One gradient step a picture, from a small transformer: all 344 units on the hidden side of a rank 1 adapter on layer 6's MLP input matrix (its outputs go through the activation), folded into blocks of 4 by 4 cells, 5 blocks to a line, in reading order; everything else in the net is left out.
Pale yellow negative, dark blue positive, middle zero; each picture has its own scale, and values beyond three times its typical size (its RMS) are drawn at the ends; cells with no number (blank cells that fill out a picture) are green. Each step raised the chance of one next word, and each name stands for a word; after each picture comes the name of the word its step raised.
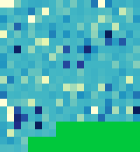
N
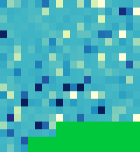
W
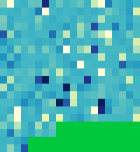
W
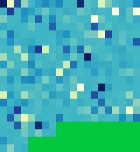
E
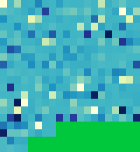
N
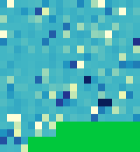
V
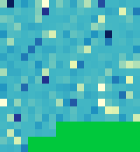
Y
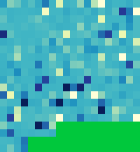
W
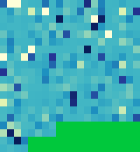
Y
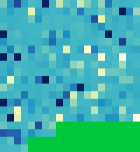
W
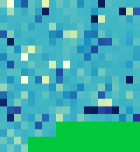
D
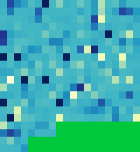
W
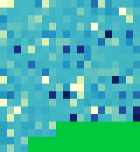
N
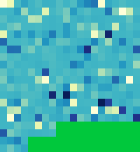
N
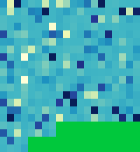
D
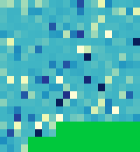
V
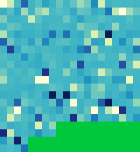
N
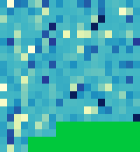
Y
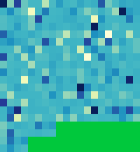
N
